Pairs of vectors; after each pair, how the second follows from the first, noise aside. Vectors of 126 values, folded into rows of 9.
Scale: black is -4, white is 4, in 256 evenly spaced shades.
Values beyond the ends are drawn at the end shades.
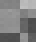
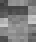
wrapped around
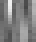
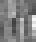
wrapped around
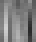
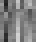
wrapped around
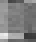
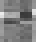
wrapped around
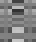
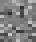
shuffled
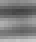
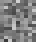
shuffled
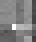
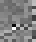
sign-scrambled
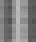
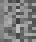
sign-scrambled
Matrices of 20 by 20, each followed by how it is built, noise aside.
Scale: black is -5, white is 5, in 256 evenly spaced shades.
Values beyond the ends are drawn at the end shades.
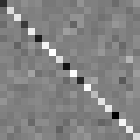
diagonal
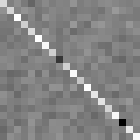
diagonal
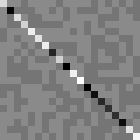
diagonal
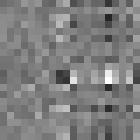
low rank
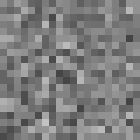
low rank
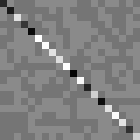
diagonal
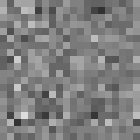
low rank
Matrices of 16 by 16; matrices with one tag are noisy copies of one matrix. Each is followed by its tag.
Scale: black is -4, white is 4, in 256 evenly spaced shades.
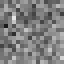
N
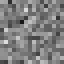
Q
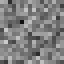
Q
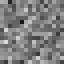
Q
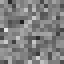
Q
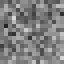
N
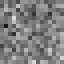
N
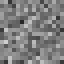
Q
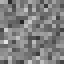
Q
